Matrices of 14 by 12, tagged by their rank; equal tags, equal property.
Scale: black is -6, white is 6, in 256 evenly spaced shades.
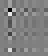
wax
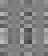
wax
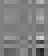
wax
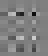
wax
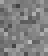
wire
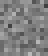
wire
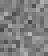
wire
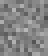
wire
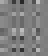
wax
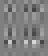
wax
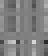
wax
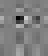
wax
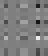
wax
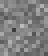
wire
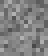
wire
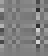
wax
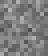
wire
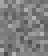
wire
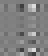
wax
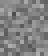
wire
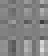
wax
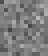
wire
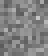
wire
